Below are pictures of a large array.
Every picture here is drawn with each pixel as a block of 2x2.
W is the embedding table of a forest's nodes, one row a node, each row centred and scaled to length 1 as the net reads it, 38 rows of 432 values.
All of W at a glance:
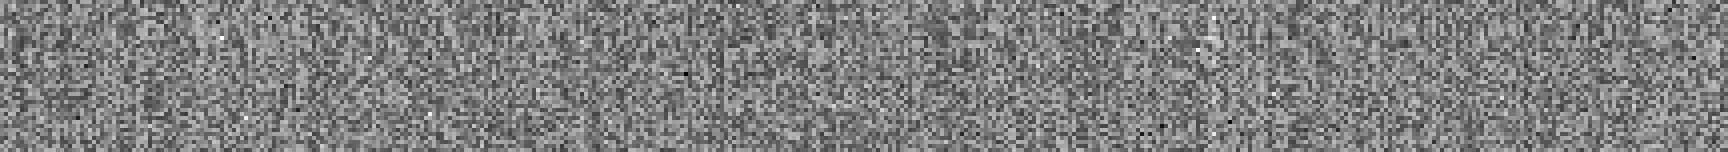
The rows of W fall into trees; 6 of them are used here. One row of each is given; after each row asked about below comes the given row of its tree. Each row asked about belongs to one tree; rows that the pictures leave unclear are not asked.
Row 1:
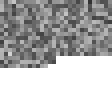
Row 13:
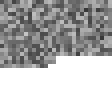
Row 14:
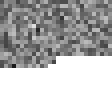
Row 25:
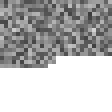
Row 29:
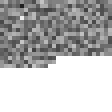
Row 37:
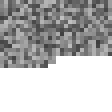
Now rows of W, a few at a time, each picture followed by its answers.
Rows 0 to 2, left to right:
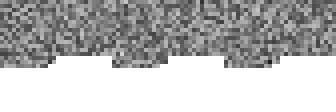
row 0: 29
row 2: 1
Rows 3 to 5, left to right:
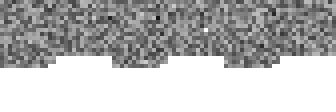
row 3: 13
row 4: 25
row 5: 13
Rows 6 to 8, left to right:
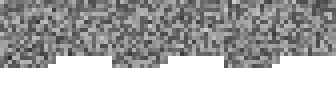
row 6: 1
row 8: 1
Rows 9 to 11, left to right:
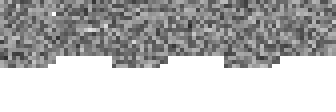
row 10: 29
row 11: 29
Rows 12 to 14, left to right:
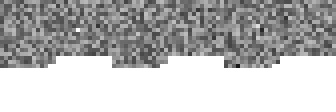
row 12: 14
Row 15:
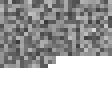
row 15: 13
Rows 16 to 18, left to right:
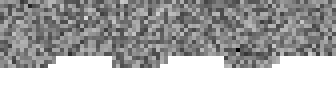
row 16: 37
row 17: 1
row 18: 25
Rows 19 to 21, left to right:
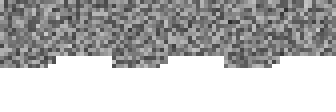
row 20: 29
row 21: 13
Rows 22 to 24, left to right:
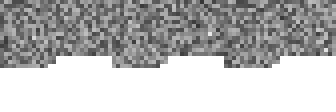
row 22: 14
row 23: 37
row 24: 14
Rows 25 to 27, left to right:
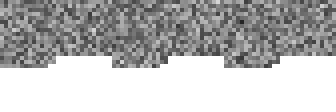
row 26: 14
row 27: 37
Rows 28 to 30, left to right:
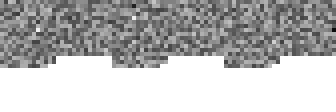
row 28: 1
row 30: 1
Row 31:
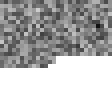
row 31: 13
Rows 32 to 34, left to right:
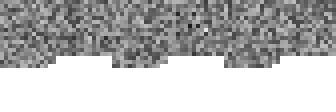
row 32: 1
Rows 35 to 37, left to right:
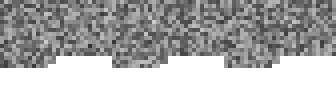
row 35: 14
